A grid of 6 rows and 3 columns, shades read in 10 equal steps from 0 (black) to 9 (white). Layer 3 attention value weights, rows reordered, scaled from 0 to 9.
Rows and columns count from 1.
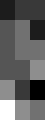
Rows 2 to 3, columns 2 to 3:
4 1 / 4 4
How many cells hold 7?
0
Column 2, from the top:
2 4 4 3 2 5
